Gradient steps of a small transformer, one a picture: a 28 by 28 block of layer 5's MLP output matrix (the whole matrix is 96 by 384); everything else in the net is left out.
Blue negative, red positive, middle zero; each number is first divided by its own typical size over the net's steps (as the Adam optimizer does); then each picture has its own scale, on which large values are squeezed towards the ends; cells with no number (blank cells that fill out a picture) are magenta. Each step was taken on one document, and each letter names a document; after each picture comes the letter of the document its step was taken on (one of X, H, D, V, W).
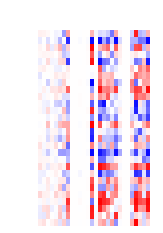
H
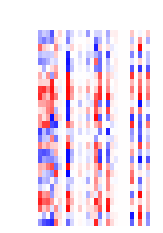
H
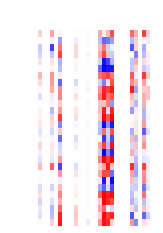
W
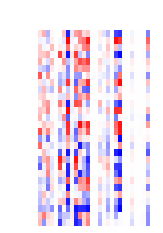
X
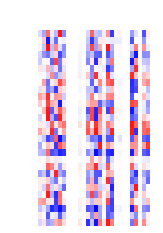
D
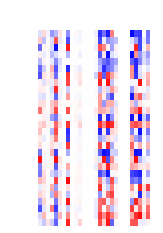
H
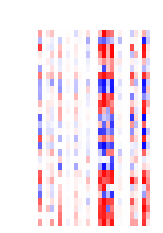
W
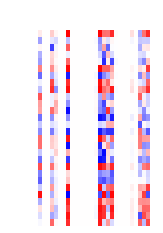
H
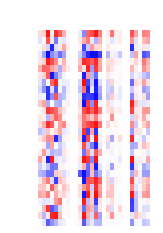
D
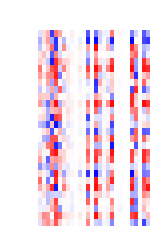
D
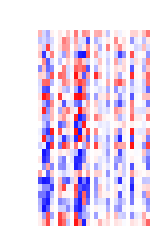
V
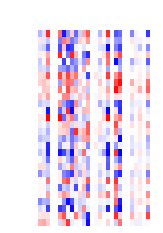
X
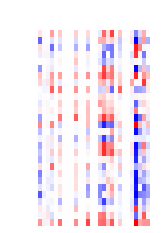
W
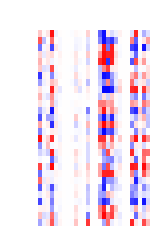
W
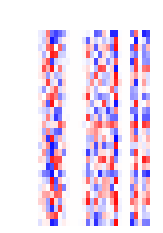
D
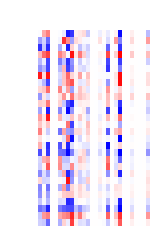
X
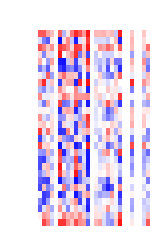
V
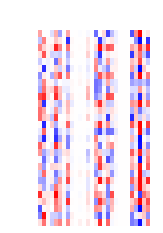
H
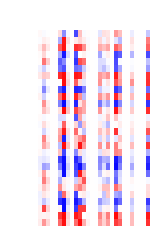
V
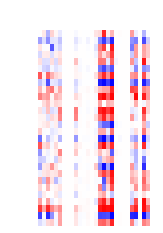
W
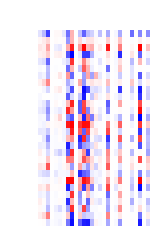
X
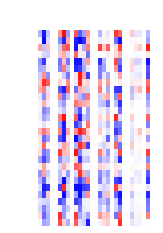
V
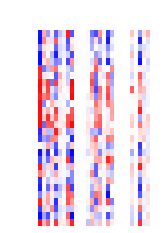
H
